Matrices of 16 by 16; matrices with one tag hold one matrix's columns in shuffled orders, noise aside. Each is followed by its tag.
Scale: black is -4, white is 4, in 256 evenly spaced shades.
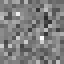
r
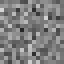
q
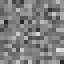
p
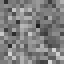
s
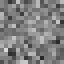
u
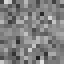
u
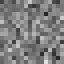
u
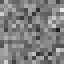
q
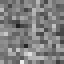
s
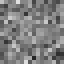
u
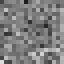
s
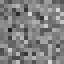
q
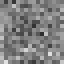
s
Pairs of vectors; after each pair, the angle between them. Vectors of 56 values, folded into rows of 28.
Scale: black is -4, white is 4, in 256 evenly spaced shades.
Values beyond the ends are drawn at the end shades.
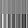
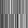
partly opposed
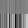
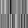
partly opposed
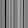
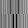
orthogonal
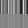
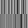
partly opposed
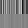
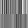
nearly opposite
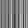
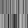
partly aligned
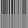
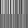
nearly opposite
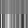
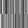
orthogonal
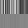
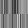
partly opposed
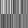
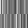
orthogonal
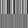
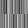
partly opposed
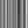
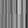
nearly opposite
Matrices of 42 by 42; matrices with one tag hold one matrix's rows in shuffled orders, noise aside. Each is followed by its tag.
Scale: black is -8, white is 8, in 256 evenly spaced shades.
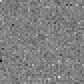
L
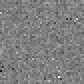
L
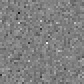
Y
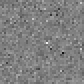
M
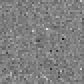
M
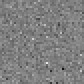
M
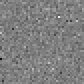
L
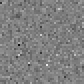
Y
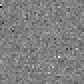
L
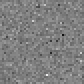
M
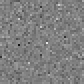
Y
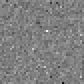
M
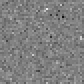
M
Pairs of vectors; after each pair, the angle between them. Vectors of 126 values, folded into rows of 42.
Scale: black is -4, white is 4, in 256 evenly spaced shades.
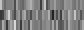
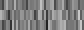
partly opposed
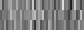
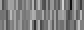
nearly parallel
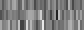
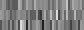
nearly opposite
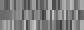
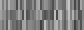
orthogonal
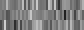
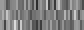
nearly opposite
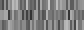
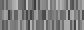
nearly parallel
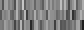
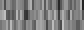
orthogonal
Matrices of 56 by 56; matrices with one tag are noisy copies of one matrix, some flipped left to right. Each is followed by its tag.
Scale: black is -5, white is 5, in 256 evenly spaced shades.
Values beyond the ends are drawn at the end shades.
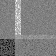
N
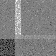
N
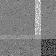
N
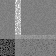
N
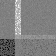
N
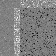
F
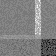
N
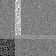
N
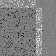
F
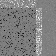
F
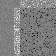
F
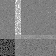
N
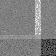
N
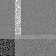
N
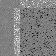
F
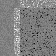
F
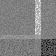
N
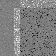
F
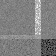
N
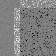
F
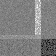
N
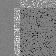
F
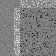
F
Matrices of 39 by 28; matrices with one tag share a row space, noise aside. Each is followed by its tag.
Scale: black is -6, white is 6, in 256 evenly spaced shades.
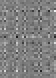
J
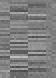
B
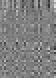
J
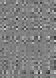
J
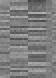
B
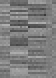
B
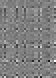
J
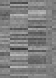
B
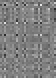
J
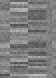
B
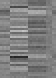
B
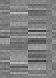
B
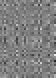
J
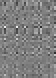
J
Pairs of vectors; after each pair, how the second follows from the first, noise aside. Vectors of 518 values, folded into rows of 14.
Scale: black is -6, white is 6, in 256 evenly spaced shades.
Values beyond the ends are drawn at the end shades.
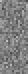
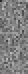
negated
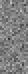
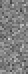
negated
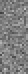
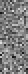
scaled up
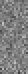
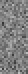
negated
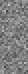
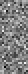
scaled up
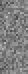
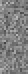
negated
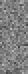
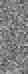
negated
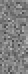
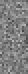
negated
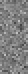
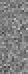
shuffled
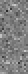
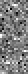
scaled up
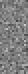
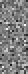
scaled up
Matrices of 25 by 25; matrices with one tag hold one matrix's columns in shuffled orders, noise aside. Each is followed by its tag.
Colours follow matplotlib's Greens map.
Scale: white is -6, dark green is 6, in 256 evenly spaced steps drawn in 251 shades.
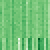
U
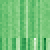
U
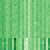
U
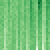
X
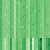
U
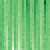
X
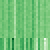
U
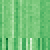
U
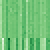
U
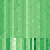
U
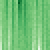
X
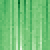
X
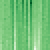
X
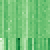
U
